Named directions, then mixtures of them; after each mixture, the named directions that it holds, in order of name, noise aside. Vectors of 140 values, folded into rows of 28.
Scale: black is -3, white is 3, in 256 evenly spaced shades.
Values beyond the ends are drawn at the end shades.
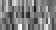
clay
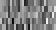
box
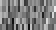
box, clay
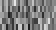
box, clay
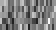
box, clay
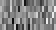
box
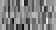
box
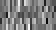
box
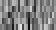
box, clay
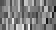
box
